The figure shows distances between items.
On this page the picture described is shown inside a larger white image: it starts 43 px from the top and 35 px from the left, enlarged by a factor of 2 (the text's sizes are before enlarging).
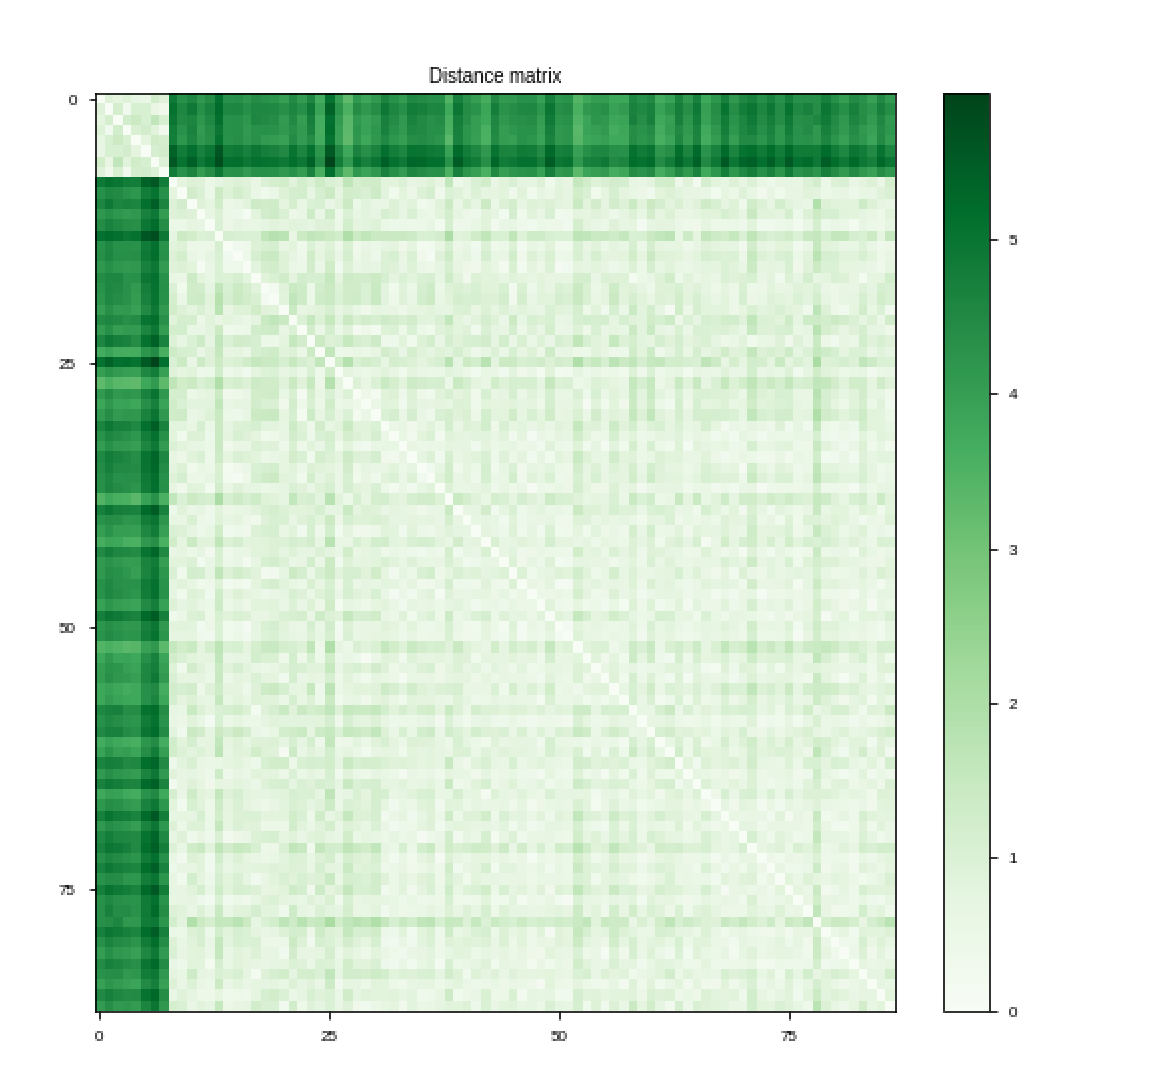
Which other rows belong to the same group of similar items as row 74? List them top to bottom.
8, 9, 10, 11, 12, 13, 14, 15, 16, 17, 18, 19, 20, 21, 22, 23, 24, 25, 26, 27, 28, 29, 30, 31, 32, 33, 34, 35, 36, 37, 38, 39, 40, 41, 42, 43, 44, 45, 46, 47, 48, 49, 50, 51, 52, 53, 54, 55, 56, 57, 58, 59, 60, 61, 62, 63, 64, 65, 66, 67, 68, 69, 70, 71, 72, 73, 75, 76, 77, 78, 79, 80, 81, 82, 83, 84, 85, 86
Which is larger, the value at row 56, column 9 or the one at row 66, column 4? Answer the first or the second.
the second
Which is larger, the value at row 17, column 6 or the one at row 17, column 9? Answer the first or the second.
the first
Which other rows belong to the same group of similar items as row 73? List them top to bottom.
8, 9, 10, 11, 12, 13, 14, 15, 16, 17, 18, 19, 20, 21, 22, 23, 24, 25, 26, 27, 28, 29, 30, 31, 32, 33, 34, 35, 36, 37, 38, 39, 40, 41, 42, 43, 44, 45, 46, 47, 48, 49, 50, 51, 52, 53, 54, 55, 56, 57, 58, 59, 60, 61, 62, 63, 64, 65, 66, 67, 68, 69, 70, 71, 72, 74, 75, 76, 77, 78, 79, 80, 81, 82, 83, 84, 85, 86
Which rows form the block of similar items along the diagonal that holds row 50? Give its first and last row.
8 to 86
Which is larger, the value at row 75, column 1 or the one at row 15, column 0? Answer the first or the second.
the first
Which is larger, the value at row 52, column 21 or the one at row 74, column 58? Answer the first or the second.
the first
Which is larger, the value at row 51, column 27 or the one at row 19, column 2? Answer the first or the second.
the second
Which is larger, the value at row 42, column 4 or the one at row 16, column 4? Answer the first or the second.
the second
